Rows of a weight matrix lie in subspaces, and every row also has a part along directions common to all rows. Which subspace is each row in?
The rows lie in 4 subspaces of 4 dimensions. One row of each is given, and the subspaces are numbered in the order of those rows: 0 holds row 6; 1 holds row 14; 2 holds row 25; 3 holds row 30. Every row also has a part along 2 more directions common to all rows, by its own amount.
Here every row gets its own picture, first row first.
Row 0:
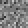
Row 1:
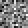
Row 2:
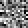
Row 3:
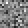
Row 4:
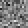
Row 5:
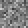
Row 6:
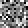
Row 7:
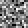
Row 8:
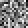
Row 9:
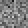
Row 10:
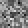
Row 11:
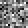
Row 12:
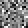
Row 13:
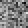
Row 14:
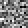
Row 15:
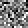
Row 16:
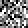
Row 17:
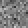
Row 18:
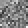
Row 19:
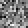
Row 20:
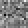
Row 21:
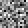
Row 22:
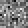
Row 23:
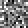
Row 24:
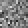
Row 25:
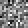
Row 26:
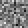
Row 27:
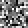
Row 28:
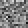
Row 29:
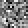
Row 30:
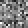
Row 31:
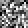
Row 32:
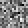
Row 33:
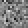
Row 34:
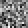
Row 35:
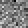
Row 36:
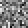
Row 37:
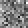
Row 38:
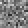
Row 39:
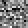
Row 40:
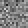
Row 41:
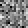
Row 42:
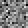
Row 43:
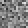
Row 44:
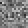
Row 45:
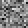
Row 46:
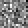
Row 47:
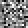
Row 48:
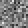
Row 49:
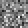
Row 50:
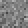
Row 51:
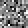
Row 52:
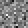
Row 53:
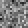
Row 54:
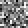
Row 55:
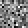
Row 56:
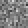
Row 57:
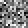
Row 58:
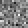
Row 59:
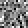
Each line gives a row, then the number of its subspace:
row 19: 3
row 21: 2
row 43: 2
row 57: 3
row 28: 0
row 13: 2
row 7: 1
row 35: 3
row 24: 0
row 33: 3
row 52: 0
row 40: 0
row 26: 0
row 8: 2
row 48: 0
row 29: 3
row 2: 1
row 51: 3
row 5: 1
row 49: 1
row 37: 1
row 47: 0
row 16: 0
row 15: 2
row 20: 2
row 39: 1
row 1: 0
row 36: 3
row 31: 1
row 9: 0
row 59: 1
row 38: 2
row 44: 2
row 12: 0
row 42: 0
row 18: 0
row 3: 3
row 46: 2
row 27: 1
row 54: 1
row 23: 1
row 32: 2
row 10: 2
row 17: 0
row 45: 1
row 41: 3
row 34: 3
